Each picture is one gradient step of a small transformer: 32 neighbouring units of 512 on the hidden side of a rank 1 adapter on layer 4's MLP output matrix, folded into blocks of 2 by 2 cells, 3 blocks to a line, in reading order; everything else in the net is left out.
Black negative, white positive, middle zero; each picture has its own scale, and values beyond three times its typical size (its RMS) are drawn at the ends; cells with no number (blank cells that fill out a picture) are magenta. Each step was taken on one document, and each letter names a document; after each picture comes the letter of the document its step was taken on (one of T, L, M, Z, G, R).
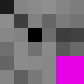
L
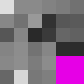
L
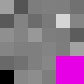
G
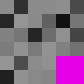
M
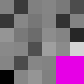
G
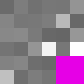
M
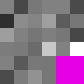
M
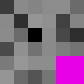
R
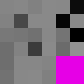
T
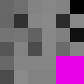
T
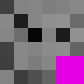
L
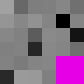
G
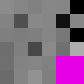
T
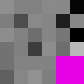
T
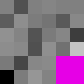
G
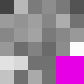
R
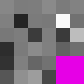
R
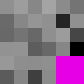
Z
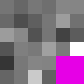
R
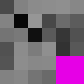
L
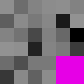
Z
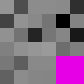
M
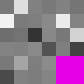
G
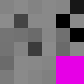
T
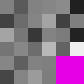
M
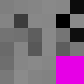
T
